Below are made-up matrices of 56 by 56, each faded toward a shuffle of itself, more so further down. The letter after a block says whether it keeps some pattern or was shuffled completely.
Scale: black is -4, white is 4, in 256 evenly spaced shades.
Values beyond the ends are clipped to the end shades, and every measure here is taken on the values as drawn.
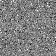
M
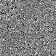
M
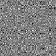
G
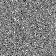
M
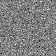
M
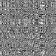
G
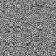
G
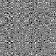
G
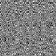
G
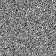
M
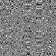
G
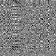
G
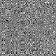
G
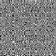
G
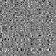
G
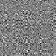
G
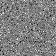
M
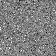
M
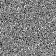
M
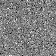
M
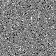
M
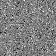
M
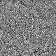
M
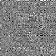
G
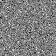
M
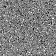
M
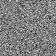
M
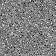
M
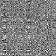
G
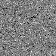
M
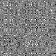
G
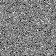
M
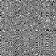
G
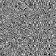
G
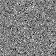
M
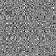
G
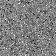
M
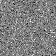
M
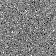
M
